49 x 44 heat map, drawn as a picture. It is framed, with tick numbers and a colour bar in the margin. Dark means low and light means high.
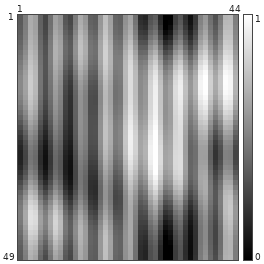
Stripes running up and down repeat 9 times from left to right. The values follow a bell shape. The ninth with the highest average is the centre. No lone cell stands out from its neighbours.
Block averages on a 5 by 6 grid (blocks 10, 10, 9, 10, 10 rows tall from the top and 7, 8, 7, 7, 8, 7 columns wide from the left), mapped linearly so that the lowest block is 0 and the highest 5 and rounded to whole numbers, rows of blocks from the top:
2 3 3 2 1 3 | 3 2 3 4 4 5 | 1 1 3 5 4 2 | 2 1 2 4 3 2 | 3 3 2 1 0 2
